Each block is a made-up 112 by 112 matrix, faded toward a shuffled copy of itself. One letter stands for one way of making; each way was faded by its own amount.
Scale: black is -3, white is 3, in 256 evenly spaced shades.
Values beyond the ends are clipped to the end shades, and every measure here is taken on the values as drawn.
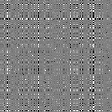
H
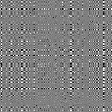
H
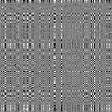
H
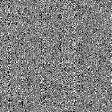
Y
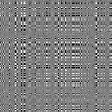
H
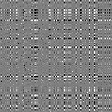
H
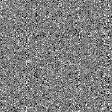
Y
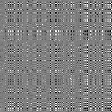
H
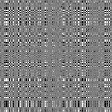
H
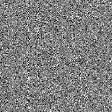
Y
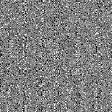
Y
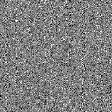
Y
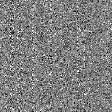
Y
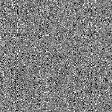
Y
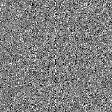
Y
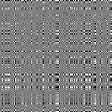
H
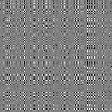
H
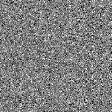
Y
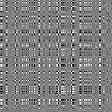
H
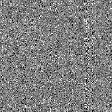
Y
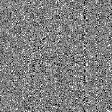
Y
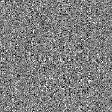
Y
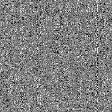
Y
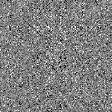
Y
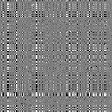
H
